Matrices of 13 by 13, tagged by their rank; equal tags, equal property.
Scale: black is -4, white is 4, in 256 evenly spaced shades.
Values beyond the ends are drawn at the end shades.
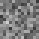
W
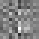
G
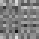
G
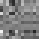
G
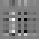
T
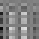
T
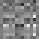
G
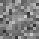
W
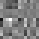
G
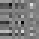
G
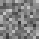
W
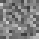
W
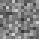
W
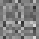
G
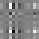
T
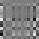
T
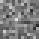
W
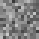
W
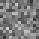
W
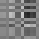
T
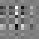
T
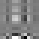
T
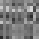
G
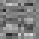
G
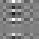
T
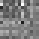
G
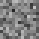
W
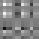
T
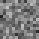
W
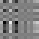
T
